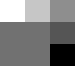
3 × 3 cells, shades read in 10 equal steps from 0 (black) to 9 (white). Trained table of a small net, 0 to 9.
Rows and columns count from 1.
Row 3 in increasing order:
0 4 4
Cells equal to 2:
0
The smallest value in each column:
4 4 0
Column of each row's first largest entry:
1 1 1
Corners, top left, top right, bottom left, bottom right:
9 5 4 0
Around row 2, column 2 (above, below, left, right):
7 4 4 3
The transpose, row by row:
9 4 4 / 7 4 4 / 5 3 0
